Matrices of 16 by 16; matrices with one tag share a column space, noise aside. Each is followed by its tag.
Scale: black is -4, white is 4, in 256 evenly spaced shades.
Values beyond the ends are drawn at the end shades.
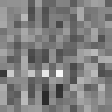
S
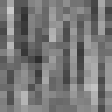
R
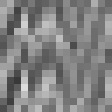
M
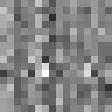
S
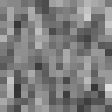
M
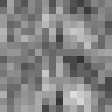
M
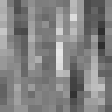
R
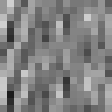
M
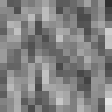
M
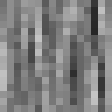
R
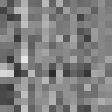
S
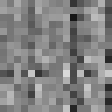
S
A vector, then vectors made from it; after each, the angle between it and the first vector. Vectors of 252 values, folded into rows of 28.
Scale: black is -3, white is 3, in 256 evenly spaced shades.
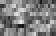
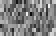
partly opposed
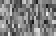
orthogonal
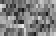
nearly opposite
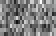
partly opposed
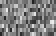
partly aligned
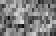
nearly parallel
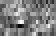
nearly parallel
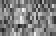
partly aligned
